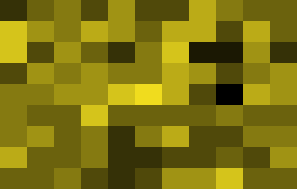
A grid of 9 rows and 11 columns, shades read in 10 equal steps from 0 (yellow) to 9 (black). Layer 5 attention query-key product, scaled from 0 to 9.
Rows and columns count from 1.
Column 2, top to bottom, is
5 3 6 3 4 5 3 5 5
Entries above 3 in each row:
9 4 7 6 4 10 9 9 8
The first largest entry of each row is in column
1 9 8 1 9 2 5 5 5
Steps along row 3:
up down up up down down up same down up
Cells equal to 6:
15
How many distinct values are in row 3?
7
